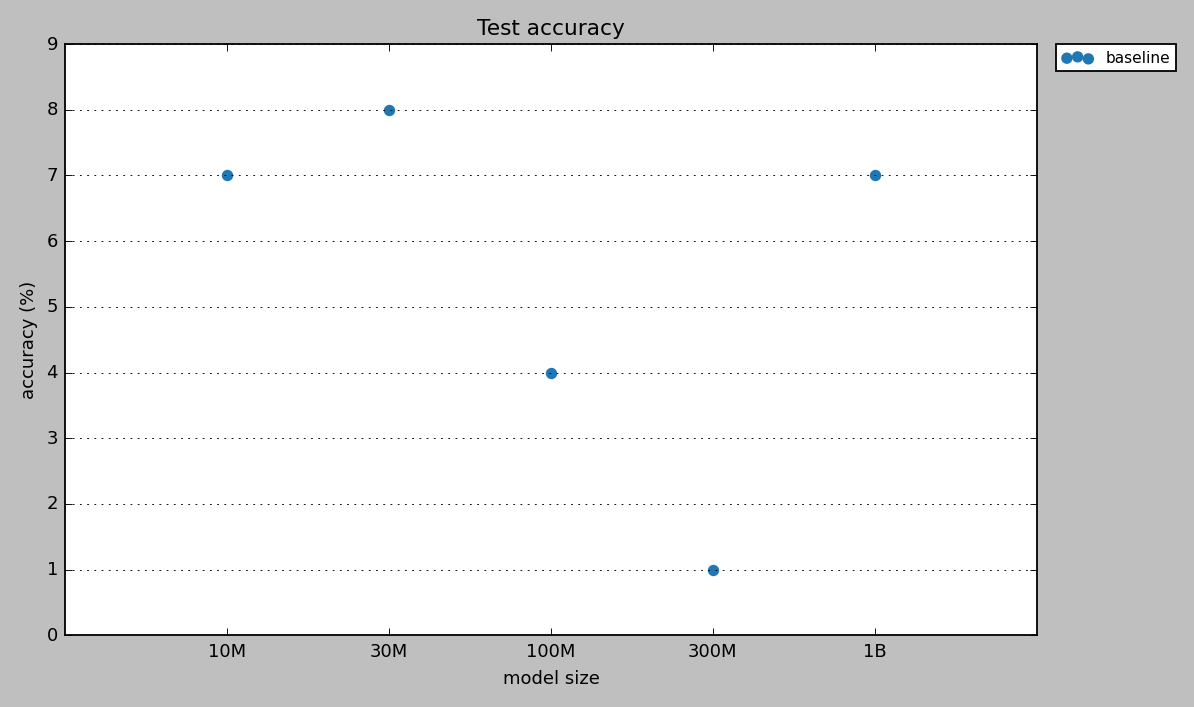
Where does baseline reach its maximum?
30M
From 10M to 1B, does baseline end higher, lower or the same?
the same
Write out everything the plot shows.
Title: Test accuracy
x-axis: model size, ticks 10M 30M 100M 300M 1B
y-axis: accuracy (%), ticks 0 1 2 3 4 5 6 7 8 9
Legend: baseline
Values:
baseline: 7 8 4 1 7
